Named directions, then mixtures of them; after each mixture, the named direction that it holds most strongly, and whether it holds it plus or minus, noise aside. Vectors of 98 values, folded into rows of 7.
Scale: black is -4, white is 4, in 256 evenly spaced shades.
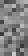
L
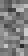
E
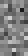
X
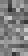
X, plus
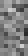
E, minus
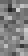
E, plus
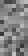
L, plus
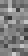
X, minus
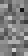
X, plus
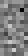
X, plus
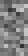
E, plus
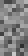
L, plus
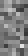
E, minus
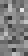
X, minus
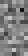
X, plus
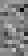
E, minus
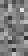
X, minus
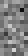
X, plus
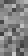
L, plus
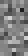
X, plus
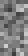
E, plus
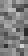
E, minus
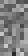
L, minus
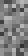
L, plus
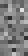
X, minus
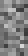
E, minus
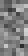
E, plus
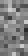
E, minus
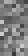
L, minus
